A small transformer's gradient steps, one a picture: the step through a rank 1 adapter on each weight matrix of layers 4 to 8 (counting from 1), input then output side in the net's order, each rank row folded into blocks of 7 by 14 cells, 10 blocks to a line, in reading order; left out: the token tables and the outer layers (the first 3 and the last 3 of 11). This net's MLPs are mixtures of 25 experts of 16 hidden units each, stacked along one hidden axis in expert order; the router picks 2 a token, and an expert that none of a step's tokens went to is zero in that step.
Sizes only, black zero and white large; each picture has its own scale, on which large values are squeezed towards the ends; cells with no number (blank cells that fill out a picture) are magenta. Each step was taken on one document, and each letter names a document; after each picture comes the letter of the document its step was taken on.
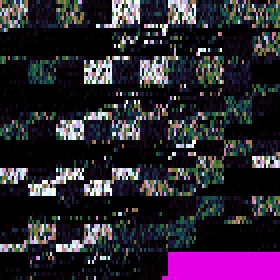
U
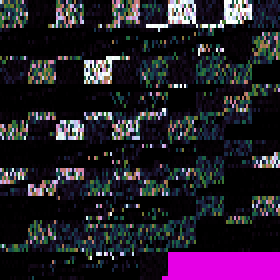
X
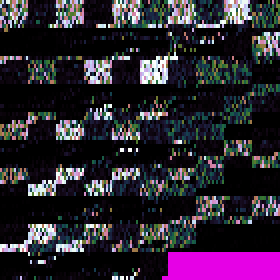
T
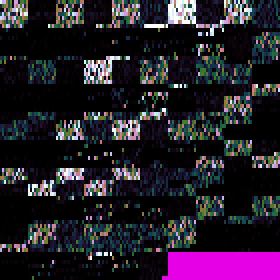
X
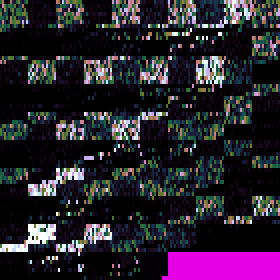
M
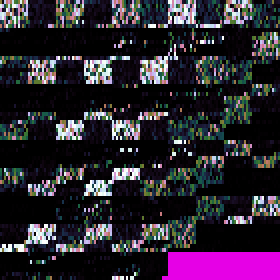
T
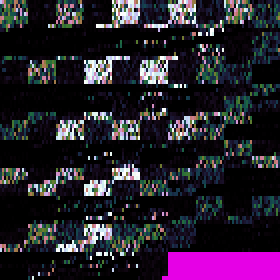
X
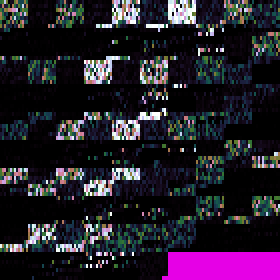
X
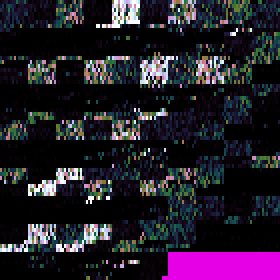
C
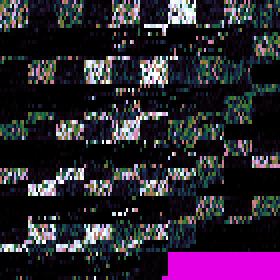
U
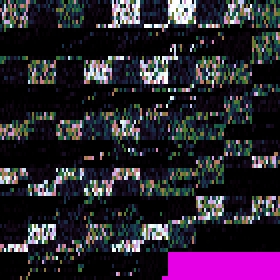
M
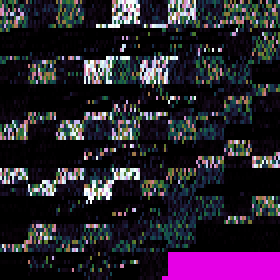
C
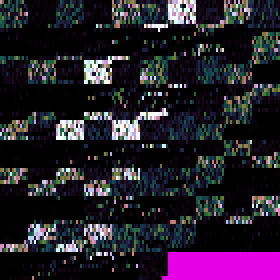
X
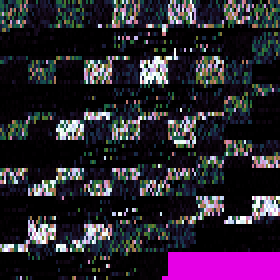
U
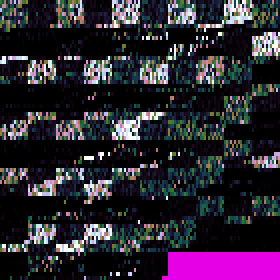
M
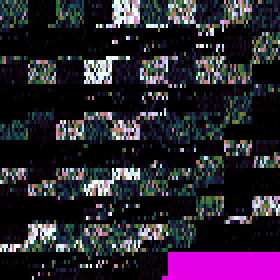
X
